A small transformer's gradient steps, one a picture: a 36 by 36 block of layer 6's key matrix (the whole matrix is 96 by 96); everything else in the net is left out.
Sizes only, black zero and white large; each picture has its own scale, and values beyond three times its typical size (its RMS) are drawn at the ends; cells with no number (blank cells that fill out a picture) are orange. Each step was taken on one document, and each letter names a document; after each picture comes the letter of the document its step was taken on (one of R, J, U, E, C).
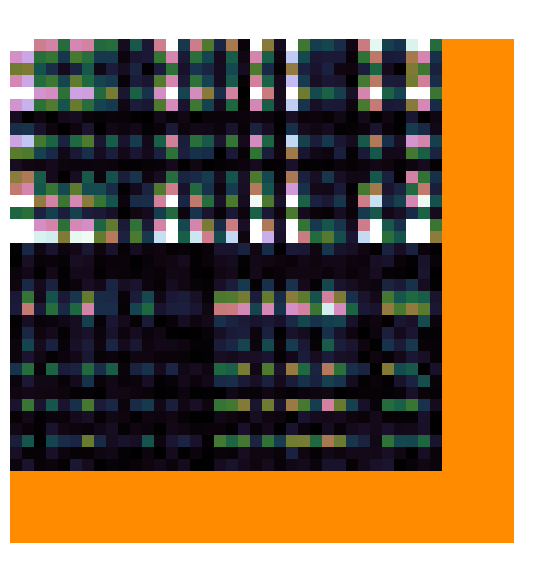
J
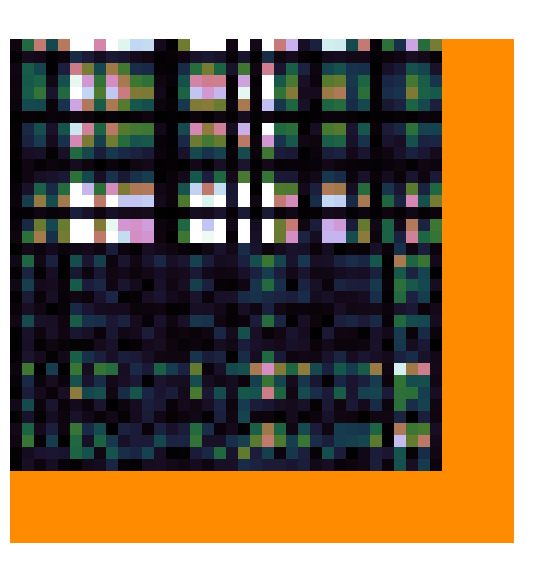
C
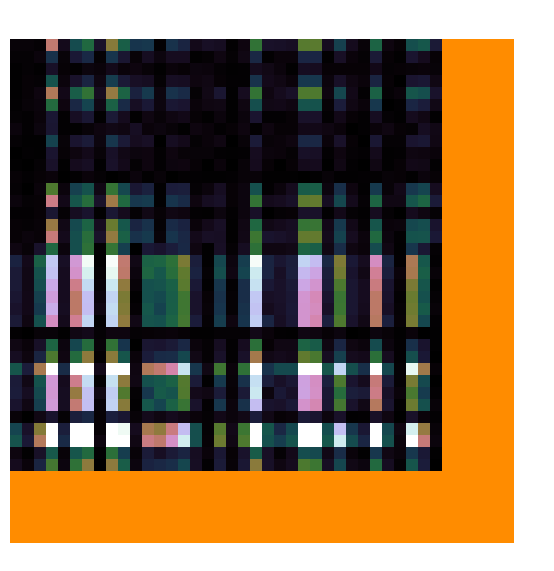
C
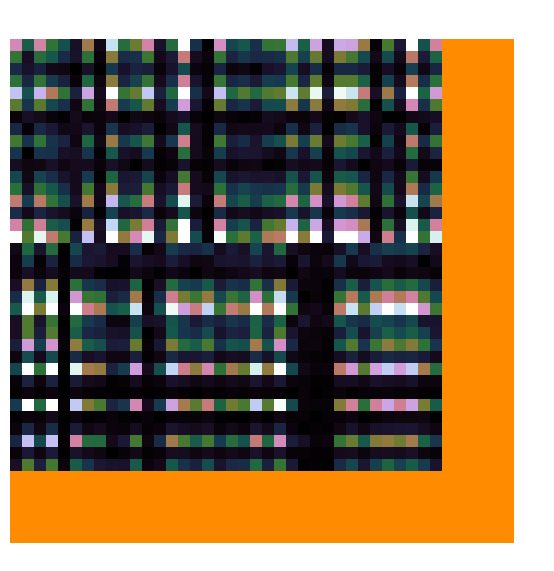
J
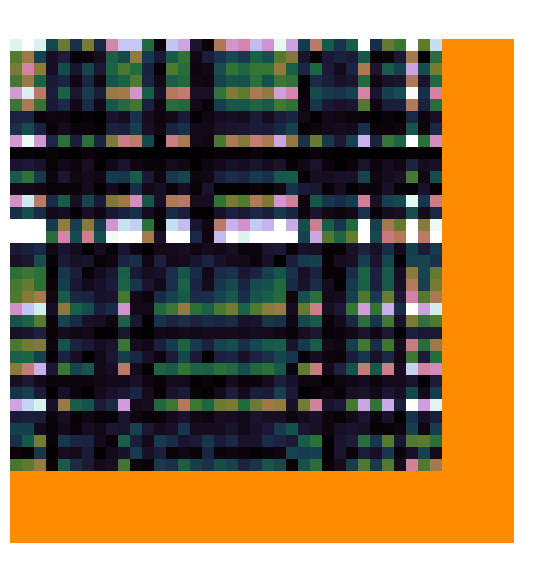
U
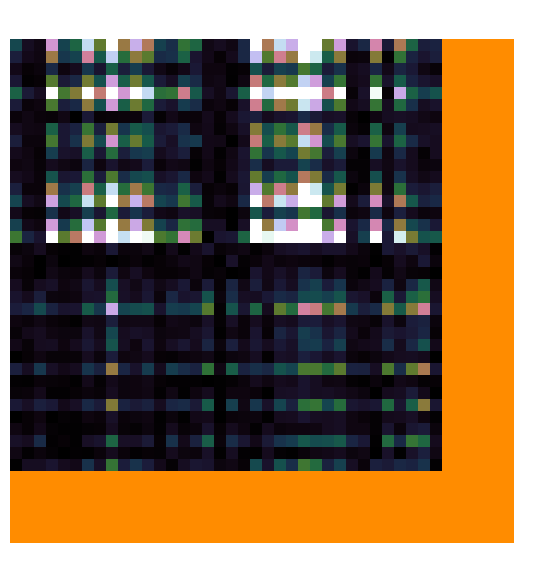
J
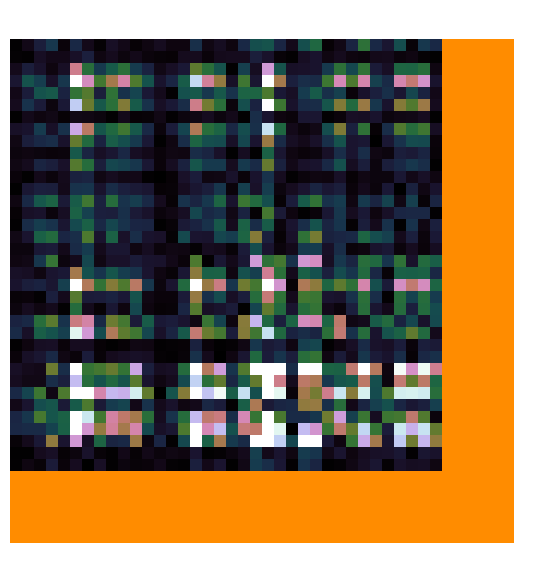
C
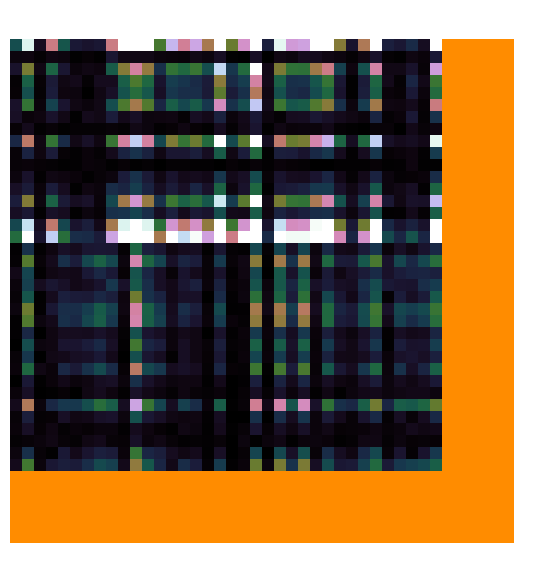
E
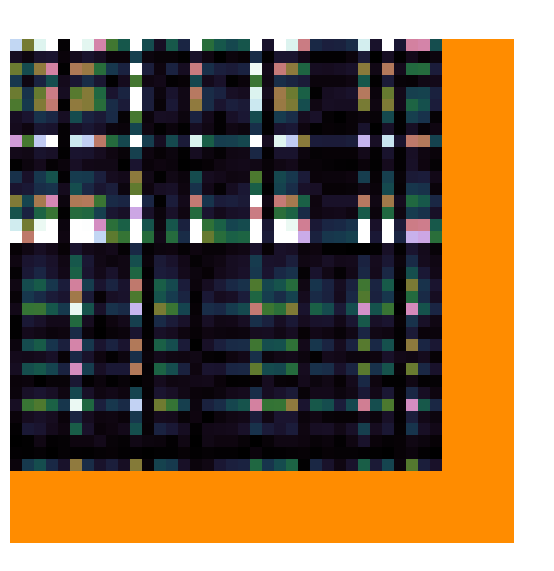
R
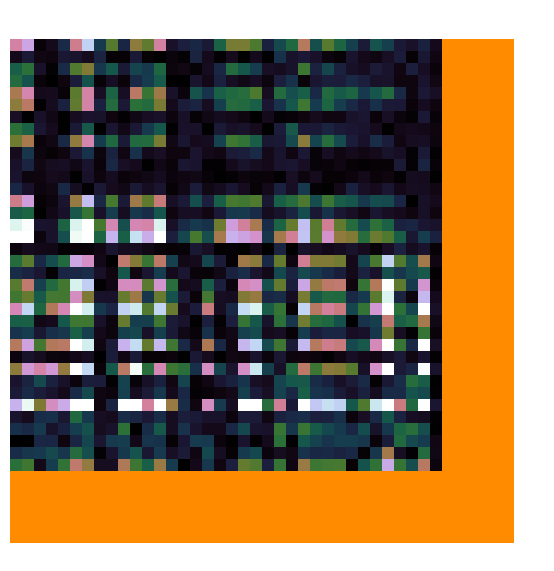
R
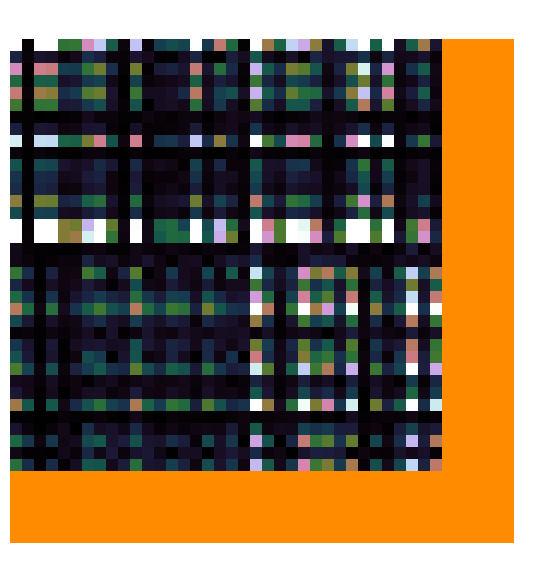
U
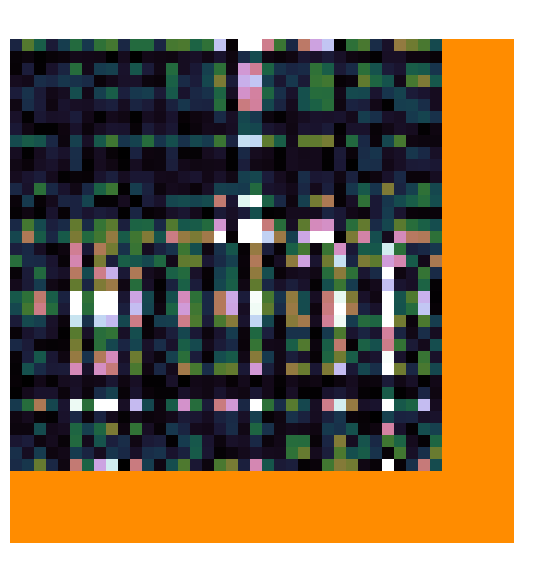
E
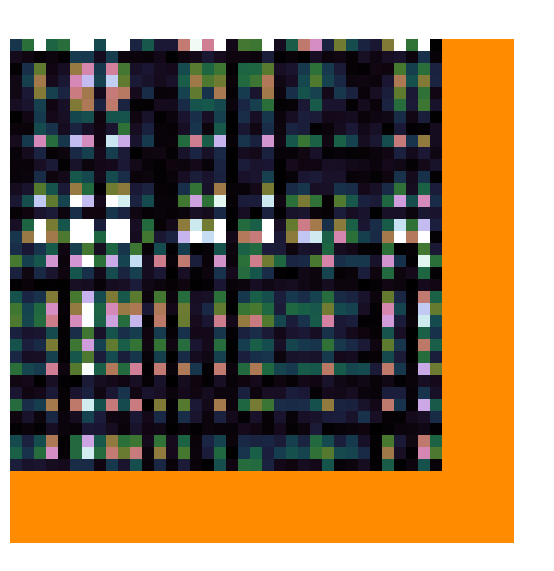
E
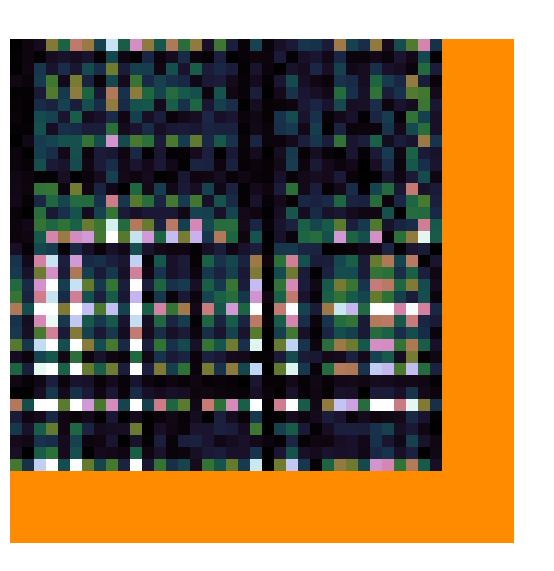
R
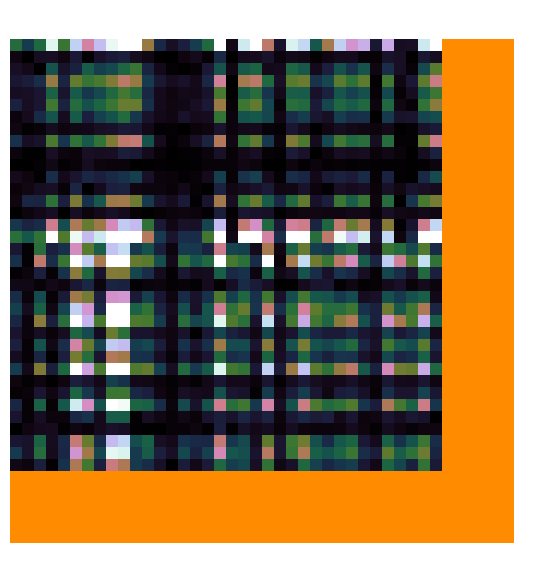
E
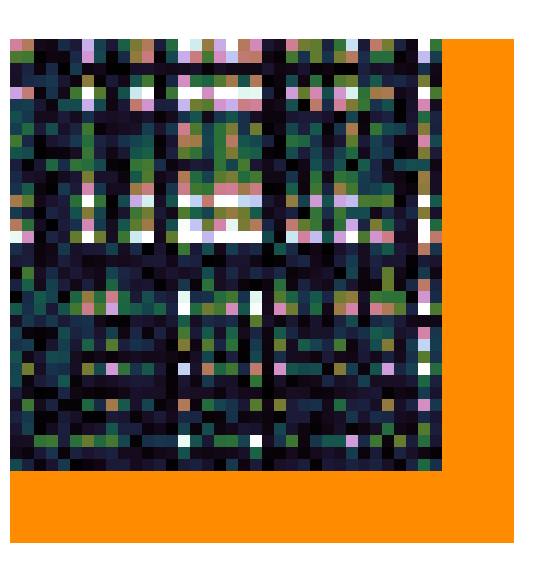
J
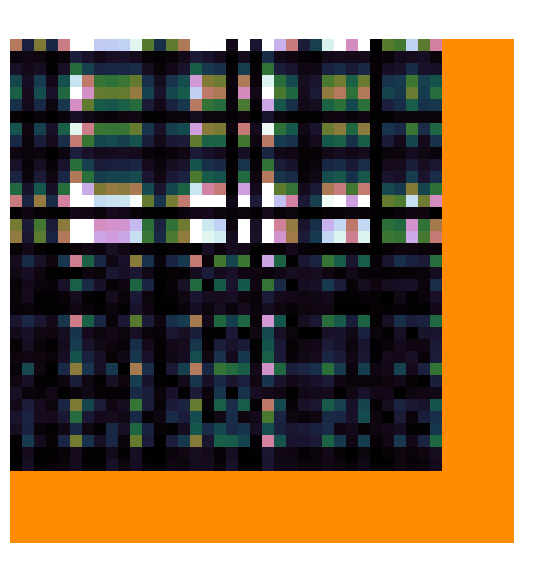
C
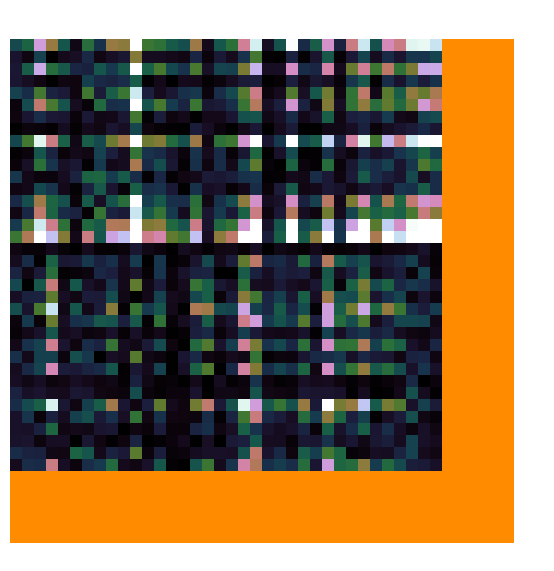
R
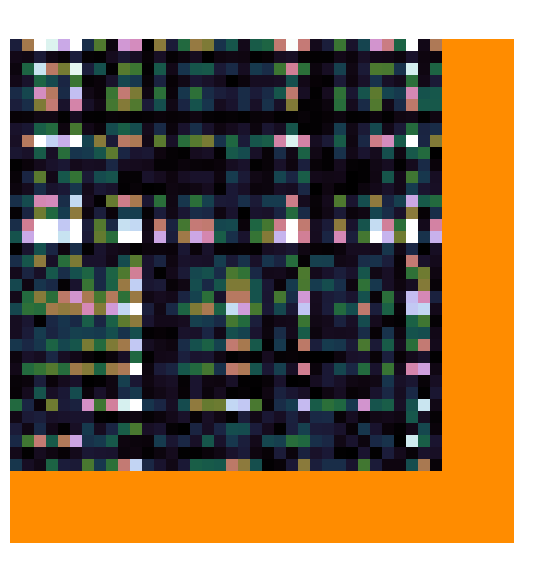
R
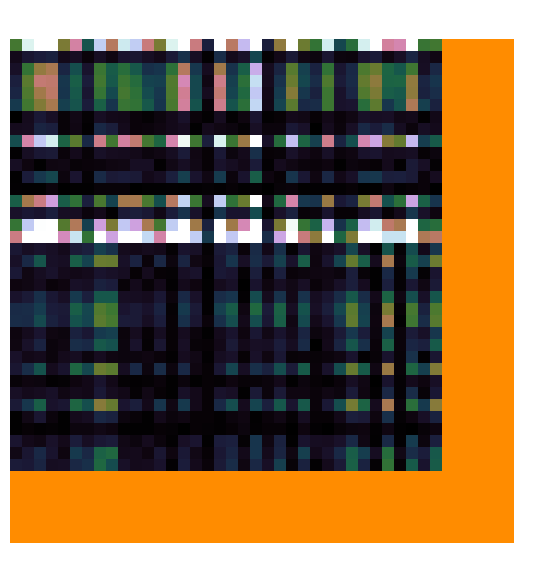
E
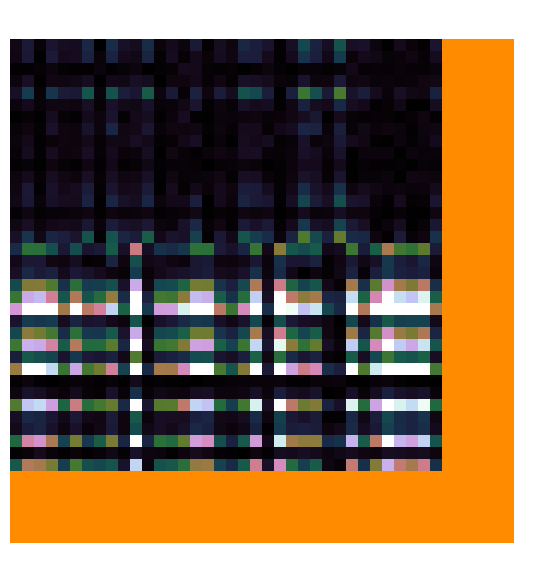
J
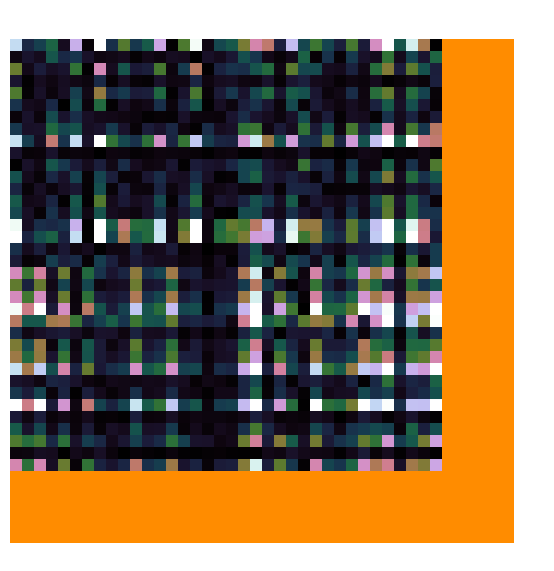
U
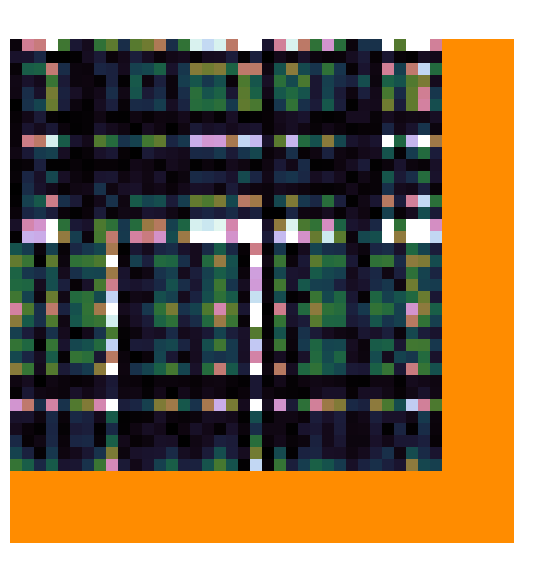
E
